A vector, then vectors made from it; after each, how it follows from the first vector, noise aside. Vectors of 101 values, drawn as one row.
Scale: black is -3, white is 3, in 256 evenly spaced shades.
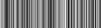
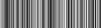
copied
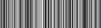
wrapped around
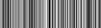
wrapped around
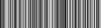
negated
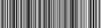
wrapped around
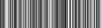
negated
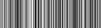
wrapped around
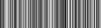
negated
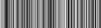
copied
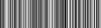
negated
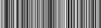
copied
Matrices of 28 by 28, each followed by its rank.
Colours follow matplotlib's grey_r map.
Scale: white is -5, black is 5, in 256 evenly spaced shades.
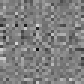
five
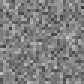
full rank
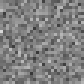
full rank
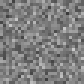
full rank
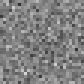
full rank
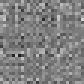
five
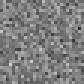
full rank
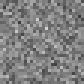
full rank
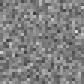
full rank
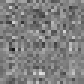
five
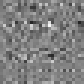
five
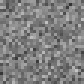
full rank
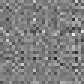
five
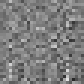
five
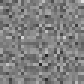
five
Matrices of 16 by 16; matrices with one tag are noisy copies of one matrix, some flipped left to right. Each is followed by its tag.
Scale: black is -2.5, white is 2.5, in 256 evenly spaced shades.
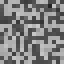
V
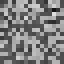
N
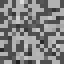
N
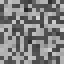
V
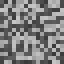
N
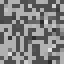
V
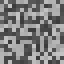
V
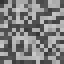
N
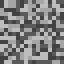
N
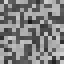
V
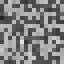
V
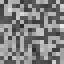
V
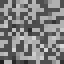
N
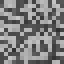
N
